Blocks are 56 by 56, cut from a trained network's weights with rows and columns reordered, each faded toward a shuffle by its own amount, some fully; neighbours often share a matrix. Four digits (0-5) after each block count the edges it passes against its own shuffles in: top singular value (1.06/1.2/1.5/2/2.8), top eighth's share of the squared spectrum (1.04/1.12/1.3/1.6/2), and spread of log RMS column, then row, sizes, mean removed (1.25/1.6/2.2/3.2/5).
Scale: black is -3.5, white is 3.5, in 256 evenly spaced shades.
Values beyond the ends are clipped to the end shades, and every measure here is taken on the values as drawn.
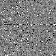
3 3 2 1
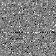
3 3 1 1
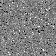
0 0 0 0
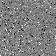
0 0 0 0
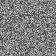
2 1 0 0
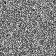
1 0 0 0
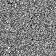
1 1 0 0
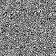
3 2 0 1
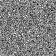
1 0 0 0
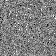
0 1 0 0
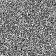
0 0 0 0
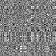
4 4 1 3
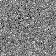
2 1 0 0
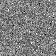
0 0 0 0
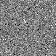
2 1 0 0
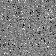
2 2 0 1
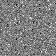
0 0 0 0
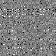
3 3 0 2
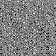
3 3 0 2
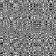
4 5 3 3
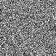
2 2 0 0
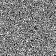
2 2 0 0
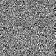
3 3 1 1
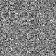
3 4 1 2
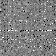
3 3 0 2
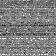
4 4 0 2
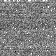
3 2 0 0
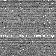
4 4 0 2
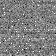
2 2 0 0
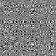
4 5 2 3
